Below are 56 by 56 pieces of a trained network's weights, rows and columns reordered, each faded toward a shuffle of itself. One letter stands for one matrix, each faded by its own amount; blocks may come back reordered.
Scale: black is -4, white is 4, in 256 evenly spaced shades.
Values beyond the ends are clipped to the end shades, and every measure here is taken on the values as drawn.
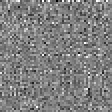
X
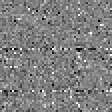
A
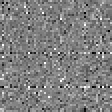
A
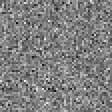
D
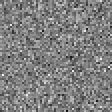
D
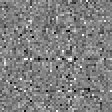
A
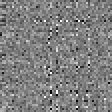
X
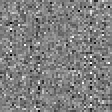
A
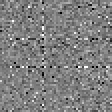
A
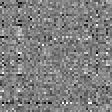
X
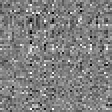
X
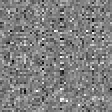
X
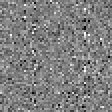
A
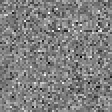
A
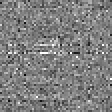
A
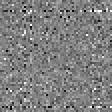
A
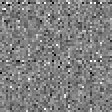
A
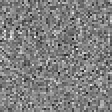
D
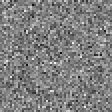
D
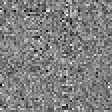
A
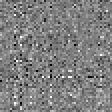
X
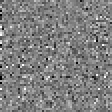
A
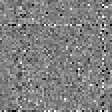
A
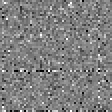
A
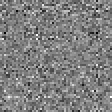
X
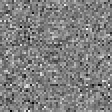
A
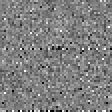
A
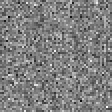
D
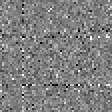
A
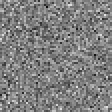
D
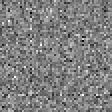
A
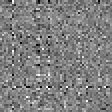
X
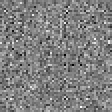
X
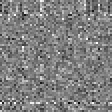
X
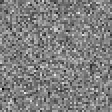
D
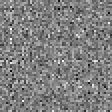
A
